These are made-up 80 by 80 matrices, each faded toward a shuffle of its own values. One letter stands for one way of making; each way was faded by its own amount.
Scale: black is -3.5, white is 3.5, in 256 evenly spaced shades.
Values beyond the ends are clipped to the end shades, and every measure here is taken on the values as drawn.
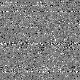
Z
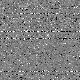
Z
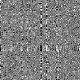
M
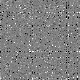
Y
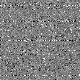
Z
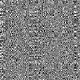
M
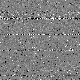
Z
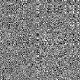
M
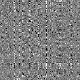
M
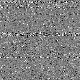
Z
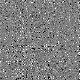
Y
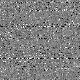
Z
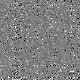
Y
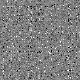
Y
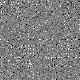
Y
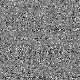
Z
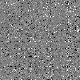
Y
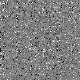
Y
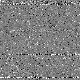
Z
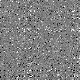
Y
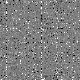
Y
